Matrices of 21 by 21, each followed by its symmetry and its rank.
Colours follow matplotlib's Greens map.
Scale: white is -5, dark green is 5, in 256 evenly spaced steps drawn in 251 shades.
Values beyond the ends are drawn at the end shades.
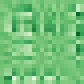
antisymmetric, rank two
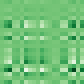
neither, rank one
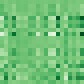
neither, rank two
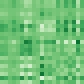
antisymmetric, rank two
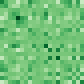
symmetric, rank three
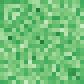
symmetric, full rank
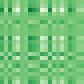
neither, rank one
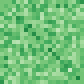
symmetric, full rank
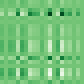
neither, rank one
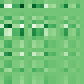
neither, rank one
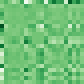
antisymmetric, rank two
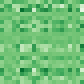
neither, rank two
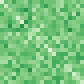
symmetric, full rank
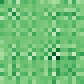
symmetric, rank three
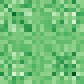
symmetric, rank three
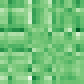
antisymmetric, rank two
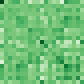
symmetric, rank three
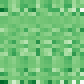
neither, rank two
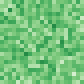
symmetric, full rank
